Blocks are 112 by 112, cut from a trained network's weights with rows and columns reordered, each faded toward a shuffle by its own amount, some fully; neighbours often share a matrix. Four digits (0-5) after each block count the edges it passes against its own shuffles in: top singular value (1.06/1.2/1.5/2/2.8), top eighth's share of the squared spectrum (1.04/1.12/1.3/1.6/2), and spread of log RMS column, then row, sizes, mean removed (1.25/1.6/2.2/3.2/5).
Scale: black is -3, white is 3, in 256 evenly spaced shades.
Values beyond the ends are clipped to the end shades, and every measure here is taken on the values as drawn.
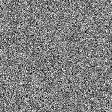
3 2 0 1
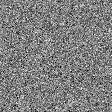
0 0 0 0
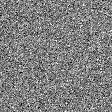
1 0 0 0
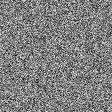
0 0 0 0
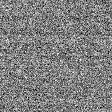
3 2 0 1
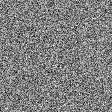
0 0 0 0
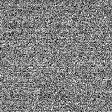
3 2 0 0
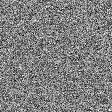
1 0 0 0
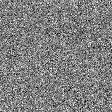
1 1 0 0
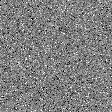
0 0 0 0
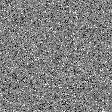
1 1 0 0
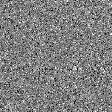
3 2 1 1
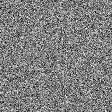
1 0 0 0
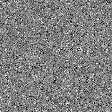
3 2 1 1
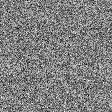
1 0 0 0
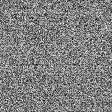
2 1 0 0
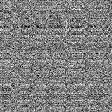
4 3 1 2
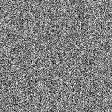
3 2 0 0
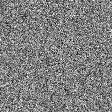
1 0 0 0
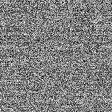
3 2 0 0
